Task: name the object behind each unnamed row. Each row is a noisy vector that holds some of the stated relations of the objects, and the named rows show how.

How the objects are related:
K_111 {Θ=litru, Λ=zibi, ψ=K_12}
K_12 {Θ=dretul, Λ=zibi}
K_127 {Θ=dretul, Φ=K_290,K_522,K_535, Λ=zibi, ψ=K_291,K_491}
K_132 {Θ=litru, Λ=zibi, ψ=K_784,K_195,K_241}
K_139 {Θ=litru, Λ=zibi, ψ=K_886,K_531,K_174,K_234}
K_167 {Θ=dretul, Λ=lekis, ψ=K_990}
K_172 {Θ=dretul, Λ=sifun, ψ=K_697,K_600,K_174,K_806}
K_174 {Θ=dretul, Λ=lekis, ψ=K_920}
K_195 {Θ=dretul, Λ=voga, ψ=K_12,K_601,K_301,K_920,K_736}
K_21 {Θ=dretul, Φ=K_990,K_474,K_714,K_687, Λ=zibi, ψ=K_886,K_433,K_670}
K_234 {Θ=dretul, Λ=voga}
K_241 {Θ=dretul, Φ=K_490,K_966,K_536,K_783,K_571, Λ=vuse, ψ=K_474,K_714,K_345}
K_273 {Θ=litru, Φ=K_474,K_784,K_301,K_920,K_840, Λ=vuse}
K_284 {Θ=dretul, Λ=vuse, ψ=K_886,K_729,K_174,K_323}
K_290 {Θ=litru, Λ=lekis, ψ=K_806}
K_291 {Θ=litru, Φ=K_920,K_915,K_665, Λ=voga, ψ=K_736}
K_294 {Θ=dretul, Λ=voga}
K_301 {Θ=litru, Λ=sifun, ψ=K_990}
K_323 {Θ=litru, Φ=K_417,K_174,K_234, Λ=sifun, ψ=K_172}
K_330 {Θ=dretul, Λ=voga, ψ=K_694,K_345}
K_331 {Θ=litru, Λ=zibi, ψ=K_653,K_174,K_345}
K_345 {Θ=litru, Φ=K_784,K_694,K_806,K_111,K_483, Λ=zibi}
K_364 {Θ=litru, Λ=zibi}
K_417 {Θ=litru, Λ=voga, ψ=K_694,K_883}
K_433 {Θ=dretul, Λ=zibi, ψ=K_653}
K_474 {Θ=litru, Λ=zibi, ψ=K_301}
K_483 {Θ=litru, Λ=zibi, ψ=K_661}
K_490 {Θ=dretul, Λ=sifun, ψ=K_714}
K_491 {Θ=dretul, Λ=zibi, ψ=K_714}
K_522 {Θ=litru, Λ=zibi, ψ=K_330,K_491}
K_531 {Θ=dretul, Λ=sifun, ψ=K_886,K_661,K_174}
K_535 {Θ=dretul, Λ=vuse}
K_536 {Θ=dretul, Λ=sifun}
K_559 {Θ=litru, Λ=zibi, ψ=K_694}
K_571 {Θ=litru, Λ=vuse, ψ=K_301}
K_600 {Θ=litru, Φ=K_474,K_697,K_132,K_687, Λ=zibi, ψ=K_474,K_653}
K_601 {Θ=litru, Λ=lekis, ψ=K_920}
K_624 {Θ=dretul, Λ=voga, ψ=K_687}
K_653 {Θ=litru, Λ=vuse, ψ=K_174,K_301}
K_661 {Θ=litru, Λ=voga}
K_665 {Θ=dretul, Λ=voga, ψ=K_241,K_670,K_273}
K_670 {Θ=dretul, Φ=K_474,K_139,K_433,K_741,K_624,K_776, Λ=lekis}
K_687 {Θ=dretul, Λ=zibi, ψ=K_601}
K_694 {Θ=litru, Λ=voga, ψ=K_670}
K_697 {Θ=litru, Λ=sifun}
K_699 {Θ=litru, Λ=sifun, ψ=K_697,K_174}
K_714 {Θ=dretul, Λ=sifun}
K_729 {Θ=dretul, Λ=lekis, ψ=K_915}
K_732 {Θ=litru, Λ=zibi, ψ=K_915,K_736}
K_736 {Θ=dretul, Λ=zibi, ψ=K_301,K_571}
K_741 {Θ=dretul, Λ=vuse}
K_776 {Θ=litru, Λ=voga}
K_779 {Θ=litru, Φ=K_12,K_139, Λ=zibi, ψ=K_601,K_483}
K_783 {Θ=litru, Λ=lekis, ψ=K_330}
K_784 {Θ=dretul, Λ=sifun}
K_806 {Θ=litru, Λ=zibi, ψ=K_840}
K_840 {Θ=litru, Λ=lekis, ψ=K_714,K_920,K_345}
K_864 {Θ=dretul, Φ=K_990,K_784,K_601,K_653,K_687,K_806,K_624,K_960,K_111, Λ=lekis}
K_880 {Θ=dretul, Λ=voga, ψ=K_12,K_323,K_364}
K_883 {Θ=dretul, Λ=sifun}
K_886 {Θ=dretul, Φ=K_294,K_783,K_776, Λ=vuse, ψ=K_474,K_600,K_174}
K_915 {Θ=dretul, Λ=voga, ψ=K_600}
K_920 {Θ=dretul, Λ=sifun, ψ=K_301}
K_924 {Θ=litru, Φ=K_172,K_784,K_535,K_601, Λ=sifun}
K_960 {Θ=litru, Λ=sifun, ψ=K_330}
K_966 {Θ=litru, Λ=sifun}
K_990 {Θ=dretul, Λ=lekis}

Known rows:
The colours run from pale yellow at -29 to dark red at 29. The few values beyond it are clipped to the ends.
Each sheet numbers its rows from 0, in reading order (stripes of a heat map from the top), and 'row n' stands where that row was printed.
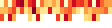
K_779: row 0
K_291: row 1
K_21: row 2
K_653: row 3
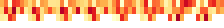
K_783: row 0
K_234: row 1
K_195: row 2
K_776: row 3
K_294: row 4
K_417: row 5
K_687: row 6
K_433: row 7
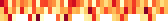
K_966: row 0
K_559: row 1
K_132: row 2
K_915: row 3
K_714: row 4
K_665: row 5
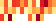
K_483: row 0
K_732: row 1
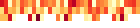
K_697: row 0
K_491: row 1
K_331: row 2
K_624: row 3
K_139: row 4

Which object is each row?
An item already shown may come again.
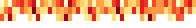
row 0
K_139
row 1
K_291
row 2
K_571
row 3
K_234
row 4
K_291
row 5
K_273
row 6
K_670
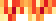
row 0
K_783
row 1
K_864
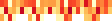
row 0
K_840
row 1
K_840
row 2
K_783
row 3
K_714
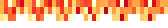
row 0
K_670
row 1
K_670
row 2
K_172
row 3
K_840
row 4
K_653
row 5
K_653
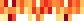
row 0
K_886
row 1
K_601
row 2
K_741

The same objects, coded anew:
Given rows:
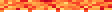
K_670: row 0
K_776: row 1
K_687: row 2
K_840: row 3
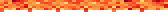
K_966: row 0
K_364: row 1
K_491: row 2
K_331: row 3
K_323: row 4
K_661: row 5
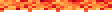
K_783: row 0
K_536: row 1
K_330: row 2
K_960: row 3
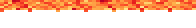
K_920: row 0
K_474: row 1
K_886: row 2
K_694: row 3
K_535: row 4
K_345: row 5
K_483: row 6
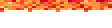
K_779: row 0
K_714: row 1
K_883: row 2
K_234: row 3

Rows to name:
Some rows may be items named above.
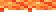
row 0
K_600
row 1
K_600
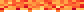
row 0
K_729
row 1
K_284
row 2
K_174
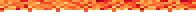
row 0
K_167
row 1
K_12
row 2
K_474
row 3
K_490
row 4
K_301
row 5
K_290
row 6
K_784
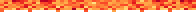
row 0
K_883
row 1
K_784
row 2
K_174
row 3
K_111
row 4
K_741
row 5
K_291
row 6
K_924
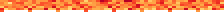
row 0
K_111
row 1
K_990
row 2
K_653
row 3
K_694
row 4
K_531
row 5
K_273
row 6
K_864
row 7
K_571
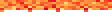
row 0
K_653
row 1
K_167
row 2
K_21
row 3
K_127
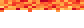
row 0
K_601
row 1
K_490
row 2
K_241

